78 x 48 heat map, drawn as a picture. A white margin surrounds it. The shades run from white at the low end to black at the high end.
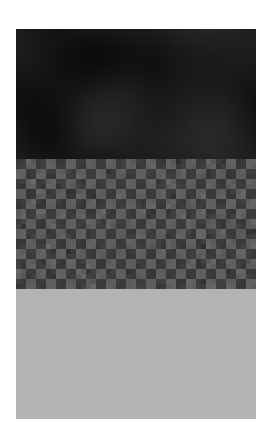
The table splits into 3 rows of 1 panel. Panel 1,1: very high, smooth, faint in contrast. Panel 2,1: high, checkered. Panel 3,1: low, flat.
